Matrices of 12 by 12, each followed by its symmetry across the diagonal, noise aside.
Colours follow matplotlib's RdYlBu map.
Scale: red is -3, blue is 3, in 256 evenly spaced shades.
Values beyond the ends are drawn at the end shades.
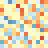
antisymmetric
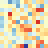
neither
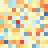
neither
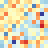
symmetric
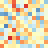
antisymmetric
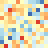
symmetric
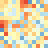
symmetric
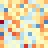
neither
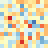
neither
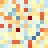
symmetric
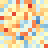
symmetric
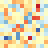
antisymmetric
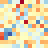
neither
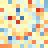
antisymmetric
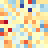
antisymmetric
